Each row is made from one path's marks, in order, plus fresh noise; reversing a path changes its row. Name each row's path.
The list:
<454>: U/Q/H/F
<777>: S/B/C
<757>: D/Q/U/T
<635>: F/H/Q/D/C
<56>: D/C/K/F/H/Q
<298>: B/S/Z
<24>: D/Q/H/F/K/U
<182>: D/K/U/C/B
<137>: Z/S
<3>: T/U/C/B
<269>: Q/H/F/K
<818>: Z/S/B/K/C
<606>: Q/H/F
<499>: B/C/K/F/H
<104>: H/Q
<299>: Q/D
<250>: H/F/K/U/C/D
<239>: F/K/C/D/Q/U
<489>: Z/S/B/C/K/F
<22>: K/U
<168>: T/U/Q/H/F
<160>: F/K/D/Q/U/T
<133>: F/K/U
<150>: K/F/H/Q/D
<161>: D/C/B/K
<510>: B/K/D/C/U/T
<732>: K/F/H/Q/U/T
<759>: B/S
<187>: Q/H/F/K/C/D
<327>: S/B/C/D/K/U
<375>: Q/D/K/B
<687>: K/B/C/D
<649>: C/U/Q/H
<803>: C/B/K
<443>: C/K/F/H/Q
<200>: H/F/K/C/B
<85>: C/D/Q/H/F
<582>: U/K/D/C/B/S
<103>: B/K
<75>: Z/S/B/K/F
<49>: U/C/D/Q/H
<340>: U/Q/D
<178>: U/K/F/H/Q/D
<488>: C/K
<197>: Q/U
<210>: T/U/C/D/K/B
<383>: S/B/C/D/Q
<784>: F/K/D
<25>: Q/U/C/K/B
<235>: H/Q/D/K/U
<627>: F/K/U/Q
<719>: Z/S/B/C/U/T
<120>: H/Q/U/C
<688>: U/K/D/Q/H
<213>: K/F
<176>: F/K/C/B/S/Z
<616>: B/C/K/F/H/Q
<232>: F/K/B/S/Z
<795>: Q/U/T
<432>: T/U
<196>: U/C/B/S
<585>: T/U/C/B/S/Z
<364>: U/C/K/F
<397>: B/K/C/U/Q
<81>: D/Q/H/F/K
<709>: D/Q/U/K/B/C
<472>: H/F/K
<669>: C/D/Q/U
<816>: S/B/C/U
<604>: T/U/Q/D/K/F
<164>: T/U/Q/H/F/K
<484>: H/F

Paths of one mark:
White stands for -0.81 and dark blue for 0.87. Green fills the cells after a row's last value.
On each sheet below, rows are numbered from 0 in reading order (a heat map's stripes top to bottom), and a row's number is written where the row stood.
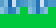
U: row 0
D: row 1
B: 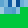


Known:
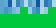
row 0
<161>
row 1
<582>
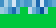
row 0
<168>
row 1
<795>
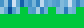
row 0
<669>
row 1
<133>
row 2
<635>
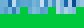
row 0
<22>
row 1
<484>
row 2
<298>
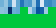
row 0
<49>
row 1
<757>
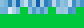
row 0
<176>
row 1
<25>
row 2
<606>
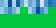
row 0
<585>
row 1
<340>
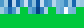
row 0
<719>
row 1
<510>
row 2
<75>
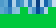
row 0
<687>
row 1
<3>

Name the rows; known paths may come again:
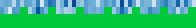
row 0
<472>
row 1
<340>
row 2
<298>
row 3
<187>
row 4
<719>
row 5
<178>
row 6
<803>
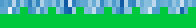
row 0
<213>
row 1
<364>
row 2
<432>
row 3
<616>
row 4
<327>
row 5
<443>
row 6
<164>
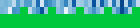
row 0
<269>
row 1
<795>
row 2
<232>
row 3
<585>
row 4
<3>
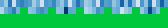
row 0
<197>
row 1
<454>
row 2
<49>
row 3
<104>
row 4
<818>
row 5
<669>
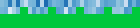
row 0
<176>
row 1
<375>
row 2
<488>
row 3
<56>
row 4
<606>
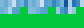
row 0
<81>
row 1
<150>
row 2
<582>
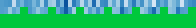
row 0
<784>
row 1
<499>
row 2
<210>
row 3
<397>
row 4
<120>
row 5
<168>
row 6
<688>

